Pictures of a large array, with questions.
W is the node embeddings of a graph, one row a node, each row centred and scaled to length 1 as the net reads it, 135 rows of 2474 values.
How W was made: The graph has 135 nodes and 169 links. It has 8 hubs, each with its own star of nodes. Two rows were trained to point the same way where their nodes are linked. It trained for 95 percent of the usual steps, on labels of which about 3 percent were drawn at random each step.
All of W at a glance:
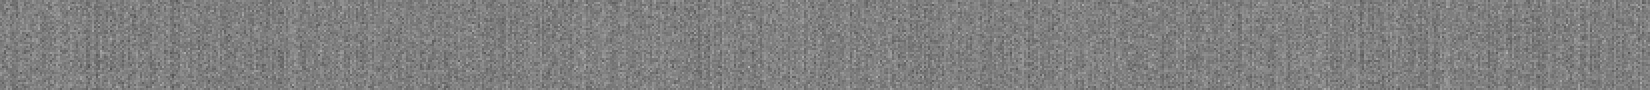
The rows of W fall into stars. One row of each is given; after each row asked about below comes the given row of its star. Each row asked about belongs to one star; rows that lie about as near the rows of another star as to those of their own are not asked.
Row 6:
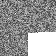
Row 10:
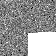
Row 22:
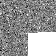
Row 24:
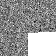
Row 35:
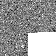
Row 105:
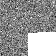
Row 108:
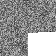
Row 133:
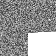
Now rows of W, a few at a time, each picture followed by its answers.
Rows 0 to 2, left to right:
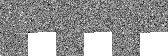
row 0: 22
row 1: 108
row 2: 6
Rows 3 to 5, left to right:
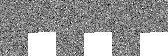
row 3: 108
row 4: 6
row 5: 108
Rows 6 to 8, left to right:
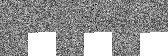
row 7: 24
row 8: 24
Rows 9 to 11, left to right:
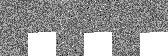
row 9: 108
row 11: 10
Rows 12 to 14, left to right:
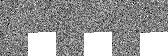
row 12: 105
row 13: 133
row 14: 108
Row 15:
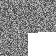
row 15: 35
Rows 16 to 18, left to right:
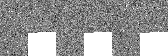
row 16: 105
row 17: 22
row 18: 22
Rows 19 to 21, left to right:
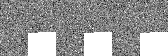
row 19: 6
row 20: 35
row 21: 105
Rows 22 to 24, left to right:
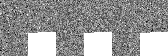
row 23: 133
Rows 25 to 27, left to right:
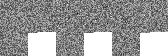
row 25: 105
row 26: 6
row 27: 24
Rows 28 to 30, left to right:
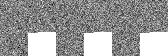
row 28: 6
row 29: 35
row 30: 10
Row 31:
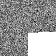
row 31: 24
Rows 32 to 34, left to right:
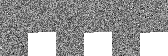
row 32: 108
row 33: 133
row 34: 108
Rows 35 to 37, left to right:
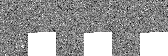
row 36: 105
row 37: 105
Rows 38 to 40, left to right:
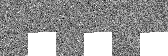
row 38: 24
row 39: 10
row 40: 105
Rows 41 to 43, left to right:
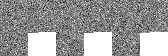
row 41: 35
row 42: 105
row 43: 24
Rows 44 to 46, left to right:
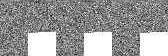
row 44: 10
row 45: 10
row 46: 35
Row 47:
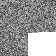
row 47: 35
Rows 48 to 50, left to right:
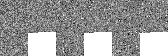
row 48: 108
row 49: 105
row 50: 108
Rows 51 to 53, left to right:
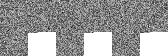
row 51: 105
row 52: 22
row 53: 6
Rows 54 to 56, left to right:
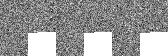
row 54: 22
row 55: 24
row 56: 24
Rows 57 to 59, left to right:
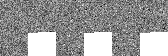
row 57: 105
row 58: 35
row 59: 24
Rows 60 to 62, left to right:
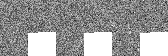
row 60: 35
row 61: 35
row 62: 6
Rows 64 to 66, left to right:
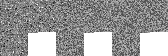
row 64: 6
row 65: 108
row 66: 10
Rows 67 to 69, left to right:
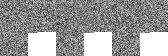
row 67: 105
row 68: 133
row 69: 22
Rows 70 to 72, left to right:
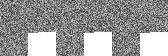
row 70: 133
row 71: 24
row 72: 35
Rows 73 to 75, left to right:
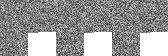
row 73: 24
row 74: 10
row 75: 6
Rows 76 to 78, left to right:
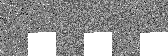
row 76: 22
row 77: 108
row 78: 6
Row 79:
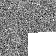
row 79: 6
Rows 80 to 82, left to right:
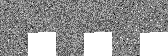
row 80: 6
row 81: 24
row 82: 133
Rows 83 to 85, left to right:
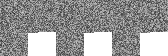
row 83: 22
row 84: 35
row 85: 133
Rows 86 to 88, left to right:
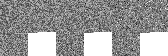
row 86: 22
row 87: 35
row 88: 105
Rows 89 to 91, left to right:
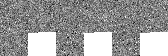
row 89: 6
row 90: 108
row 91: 133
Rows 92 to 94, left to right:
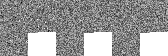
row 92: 133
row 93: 105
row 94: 35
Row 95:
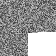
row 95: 22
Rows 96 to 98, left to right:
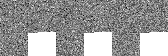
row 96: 22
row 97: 35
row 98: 22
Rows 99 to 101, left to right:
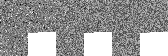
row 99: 22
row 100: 22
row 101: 133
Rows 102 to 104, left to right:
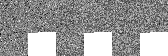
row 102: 133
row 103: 35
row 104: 108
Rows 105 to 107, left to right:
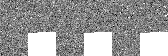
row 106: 24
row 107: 10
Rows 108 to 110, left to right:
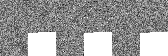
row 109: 105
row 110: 24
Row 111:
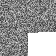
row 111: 24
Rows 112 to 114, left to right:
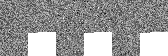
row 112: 22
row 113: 6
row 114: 24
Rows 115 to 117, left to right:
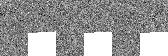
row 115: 10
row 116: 6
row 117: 6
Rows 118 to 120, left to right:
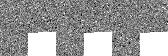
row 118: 24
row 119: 10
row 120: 133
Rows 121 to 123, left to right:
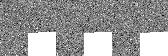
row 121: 35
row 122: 24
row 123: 133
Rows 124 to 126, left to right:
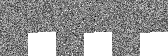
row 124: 108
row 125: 35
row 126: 24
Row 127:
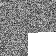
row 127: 6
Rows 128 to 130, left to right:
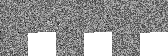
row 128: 105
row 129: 108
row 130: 6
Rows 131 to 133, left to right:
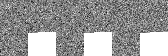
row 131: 6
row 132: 24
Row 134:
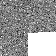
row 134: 108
